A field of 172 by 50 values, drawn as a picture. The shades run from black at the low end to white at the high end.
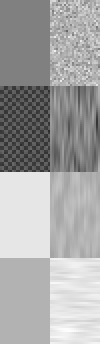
The table splits into 4 rows of 2 panels. Panel 1,1: middling, flat. Panel 1,2: high, fine-grained. Panel 2,1: low, checkered. Panel 2,2: middling, streaked downward. Panel 3,1: very high, flat. Panel 3,2: high, streaked downward, faint in contrast. Panel 4,1: high, flat. Panel 4,2: very high, streaked across, faint in contrast.
